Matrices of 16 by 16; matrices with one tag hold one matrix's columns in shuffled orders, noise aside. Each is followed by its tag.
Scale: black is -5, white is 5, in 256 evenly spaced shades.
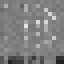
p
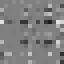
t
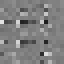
t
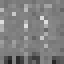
p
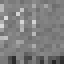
p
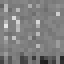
p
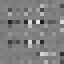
t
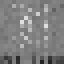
p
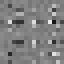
t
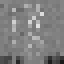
p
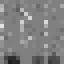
p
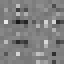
t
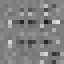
t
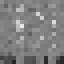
p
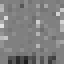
p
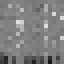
p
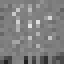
p
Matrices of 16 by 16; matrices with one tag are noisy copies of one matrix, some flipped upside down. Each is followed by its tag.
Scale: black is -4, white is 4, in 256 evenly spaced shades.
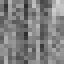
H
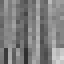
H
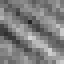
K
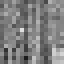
H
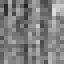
H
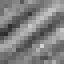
K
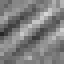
K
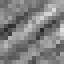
K
